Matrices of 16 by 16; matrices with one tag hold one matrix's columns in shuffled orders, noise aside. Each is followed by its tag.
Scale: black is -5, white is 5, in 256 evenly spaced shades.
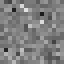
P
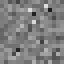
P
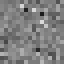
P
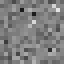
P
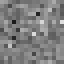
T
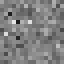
T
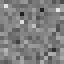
P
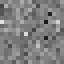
T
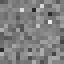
P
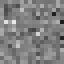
T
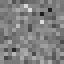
P
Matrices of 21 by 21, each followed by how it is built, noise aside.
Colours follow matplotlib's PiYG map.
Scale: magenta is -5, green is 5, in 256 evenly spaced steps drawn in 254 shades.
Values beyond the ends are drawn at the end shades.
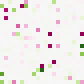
sparse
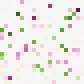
sparse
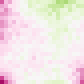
smooth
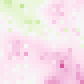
smooth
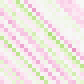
Toeplitz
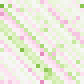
Toeplitz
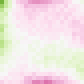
smooth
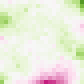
smooth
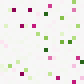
sparse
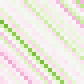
Toeplitz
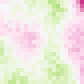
smooth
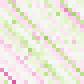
Toeplitz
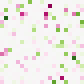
sparse
